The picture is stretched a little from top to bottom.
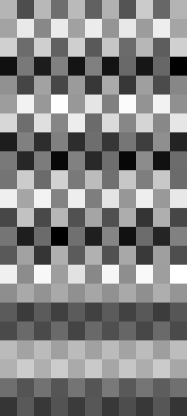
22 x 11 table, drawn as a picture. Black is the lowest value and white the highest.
A horizontal seam about 70% of the way down splits the table, and the bottom part is calmer. Stripes running across repeat 5 times from top to bottom. Overall the values sit about 50% of the way up the scale.
